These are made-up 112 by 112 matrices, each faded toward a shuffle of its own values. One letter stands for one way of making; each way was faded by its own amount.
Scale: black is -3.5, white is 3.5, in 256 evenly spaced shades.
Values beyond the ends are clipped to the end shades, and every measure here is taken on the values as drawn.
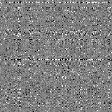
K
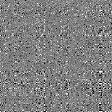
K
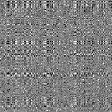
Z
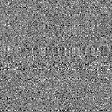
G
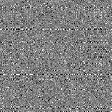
G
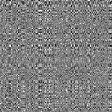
Z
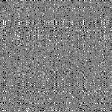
K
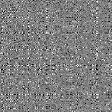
K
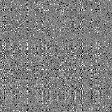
K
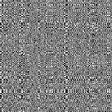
Z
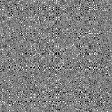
K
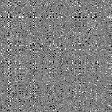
K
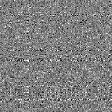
G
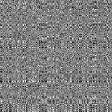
Z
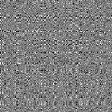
Z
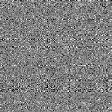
G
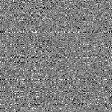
G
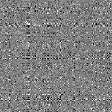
K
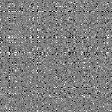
K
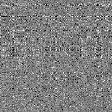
G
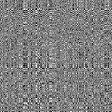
Z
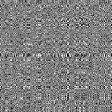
Z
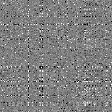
K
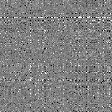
K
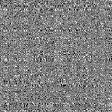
G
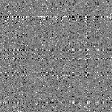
K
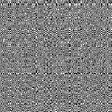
Z
